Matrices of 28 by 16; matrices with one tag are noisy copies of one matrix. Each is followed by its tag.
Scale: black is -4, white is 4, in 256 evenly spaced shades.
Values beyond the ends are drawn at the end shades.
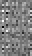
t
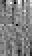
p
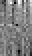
p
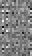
t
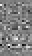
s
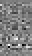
s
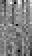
p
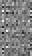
t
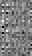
t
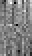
p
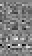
s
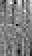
p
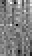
p
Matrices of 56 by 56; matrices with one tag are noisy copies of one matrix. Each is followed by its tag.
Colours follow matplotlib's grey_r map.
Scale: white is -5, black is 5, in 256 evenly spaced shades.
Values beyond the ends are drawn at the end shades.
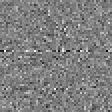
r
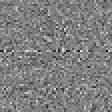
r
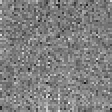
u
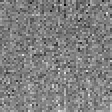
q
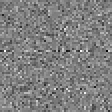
r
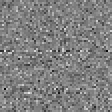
r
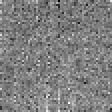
u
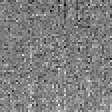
q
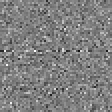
r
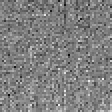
q
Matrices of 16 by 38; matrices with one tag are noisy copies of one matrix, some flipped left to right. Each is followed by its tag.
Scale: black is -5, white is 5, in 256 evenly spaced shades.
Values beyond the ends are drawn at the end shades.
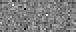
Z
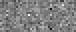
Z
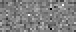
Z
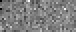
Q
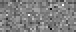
Z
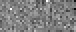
Q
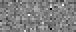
Z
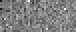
Q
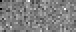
Q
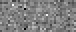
Z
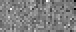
Q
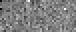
Q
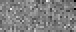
Q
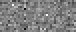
Z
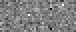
Z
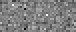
Z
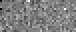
Q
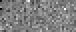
Q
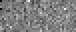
Q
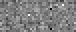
Z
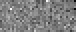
Q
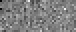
Q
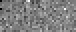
Q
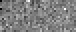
Q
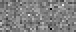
Z
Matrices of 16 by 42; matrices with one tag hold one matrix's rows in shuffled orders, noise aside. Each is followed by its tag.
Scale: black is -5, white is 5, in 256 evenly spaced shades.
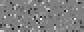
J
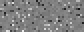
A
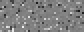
A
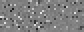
J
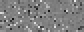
J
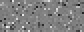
A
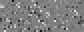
J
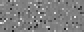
J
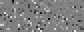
J
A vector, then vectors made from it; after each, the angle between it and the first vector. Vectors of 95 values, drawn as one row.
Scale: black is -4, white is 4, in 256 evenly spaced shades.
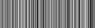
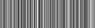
nearly opposite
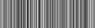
nearly opposite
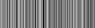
partly aligned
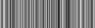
partly aligned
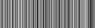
nearly parallel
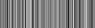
partly aligned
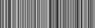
orthogonal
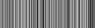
nearly parallel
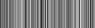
partly aligned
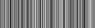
partly opposed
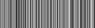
partly opposed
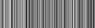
partly aligned
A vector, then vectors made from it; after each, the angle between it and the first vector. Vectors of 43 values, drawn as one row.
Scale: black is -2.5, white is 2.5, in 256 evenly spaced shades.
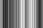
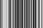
partly opposed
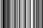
partly aligned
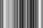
nearly opposite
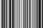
partly aligned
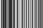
partly aligned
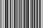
orthogonal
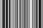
partly aligned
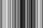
nearly opposite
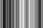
nearly parallel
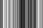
nearly opposite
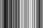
nearly parallel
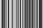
orthogonal
